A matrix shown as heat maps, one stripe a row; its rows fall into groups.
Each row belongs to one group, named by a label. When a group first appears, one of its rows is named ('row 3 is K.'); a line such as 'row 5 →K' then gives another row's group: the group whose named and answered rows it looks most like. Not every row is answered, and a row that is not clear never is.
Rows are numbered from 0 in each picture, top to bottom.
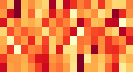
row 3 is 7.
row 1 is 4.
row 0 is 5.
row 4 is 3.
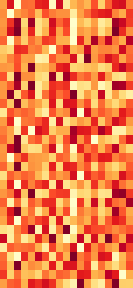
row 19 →7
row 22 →3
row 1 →3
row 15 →5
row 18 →5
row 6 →7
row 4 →3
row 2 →4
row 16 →4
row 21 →4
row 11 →5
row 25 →3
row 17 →3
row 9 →4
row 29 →5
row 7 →4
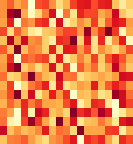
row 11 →7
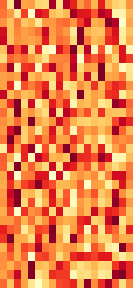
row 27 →7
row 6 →7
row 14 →4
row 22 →4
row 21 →4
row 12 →5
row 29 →4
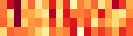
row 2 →5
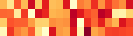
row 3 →7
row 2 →7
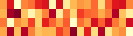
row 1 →4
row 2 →3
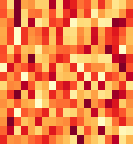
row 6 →4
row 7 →7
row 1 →5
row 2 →4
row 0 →5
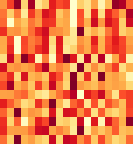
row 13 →3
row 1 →3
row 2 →3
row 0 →4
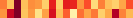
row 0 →5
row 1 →4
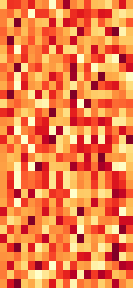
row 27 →4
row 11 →7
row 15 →3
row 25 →7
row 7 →5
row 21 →4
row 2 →5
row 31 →4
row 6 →7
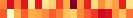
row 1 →3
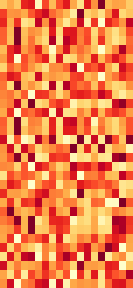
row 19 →7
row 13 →5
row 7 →7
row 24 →4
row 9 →5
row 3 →5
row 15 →3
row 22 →7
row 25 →4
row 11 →4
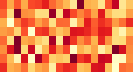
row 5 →4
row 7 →7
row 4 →5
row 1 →5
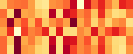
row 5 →5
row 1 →5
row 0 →7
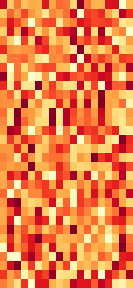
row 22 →4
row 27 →7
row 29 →4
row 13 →5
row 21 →3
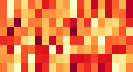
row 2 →5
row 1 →3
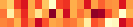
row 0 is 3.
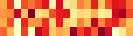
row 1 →4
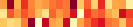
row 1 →7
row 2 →3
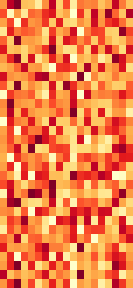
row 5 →3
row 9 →5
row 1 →3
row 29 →4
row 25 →7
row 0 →4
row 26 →5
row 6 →4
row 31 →4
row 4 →5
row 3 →7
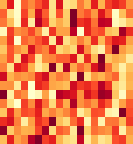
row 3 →7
